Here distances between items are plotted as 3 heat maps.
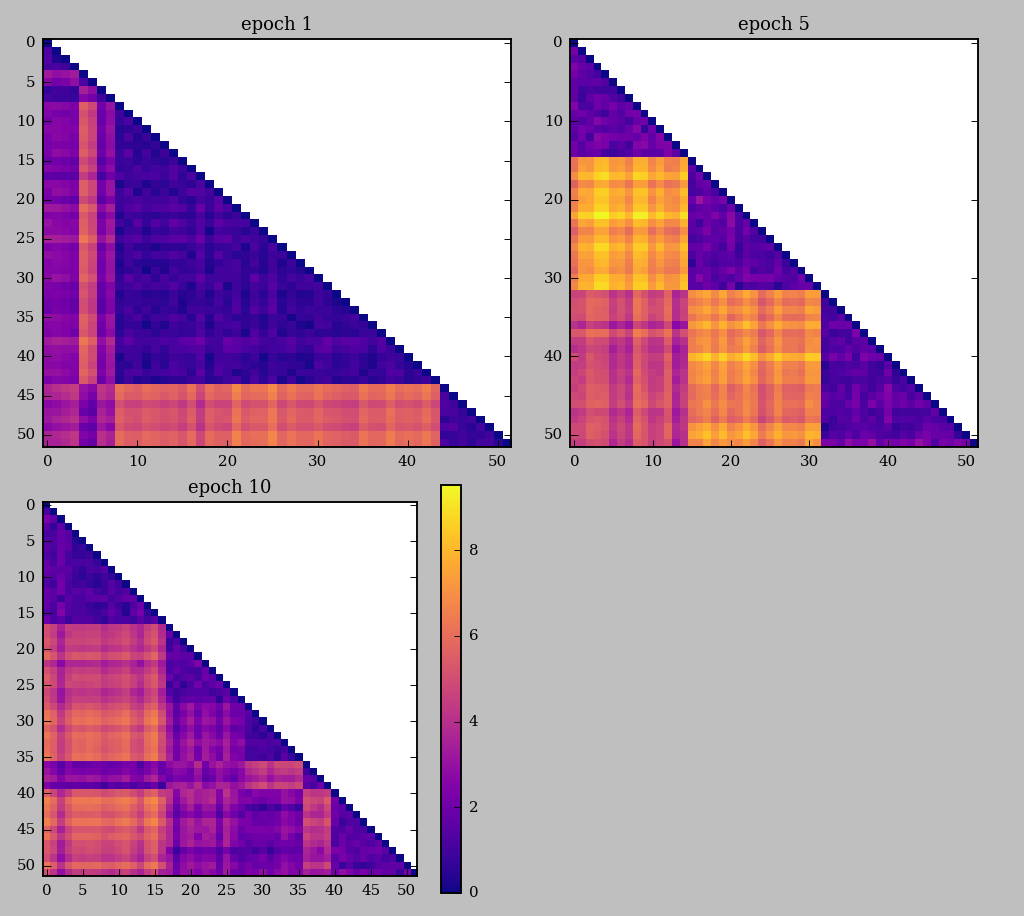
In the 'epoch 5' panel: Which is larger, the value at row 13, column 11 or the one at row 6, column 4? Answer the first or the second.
the first
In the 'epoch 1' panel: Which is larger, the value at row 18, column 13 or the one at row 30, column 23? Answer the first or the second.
the second
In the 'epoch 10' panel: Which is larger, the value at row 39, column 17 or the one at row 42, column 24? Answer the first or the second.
the first
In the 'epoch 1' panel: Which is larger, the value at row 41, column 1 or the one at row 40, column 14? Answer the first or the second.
the first
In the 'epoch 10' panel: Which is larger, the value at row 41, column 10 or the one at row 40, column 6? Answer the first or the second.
the first
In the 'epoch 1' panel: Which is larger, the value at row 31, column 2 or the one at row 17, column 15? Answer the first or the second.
the first
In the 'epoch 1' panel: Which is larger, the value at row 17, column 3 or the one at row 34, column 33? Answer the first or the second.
the first
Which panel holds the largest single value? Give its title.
epoch 5
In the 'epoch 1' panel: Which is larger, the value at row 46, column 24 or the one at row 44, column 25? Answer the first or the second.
the second
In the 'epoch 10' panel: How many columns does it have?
52
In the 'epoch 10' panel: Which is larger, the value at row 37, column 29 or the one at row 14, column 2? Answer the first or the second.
the first
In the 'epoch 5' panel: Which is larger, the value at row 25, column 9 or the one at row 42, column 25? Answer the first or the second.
the first
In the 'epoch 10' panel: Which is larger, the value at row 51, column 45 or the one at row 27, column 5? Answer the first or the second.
the second
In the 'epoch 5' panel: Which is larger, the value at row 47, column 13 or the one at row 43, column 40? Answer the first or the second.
the first
